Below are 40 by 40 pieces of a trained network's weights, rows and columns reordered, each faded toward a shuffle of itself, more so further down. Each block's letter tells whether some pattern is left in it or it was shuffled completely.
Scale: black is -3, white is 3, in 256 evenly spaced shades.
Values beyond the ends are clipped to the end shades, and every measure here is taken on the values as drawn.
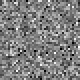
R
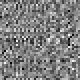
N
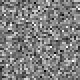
R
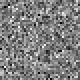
R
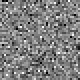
R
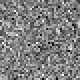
R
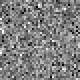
R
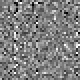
N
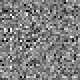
N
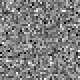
R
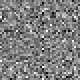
N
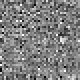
N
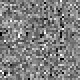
N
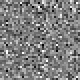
N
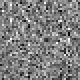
N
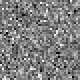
R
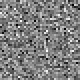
R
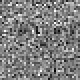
N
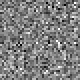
N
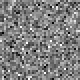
R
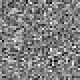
N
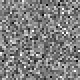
R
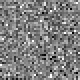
R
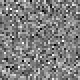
R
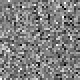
N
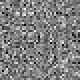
N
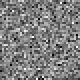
R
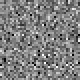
N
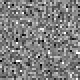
R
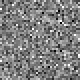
R
